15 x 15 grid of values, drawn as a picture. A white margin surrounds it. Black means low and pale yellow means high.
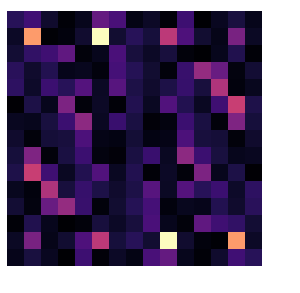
Symmetry: a half turn. Seam: none. Histogram: skewed, a long tail of high values. Slope: none. Calmest part: centre.
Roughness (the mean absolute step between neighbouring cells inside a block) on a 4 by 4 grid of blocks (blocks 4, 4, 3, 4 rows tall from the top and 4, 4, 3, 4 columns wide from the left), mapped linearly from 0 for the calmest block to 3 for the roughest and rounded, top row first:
2211
0102
2010
1132
